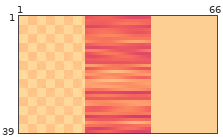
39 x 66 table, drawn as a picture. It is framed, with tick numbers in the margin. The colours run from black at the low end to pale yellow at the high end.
The table splits into one row of 3 panels. Panel 1,1: very high, checkered, faint in contrast. Panel 1,2: high, streaked across. Panel 1,3: very high, flat.
